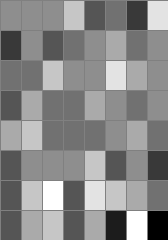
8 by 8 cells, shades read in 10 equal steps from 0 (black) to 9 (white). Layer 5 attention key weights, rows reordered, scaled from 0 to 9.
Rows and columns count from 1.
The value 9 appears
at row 7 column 3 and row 8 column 7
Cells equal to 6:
9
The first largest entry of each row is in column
8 6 6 2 2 5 3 7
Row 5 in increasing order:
4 4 4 4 5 6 6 7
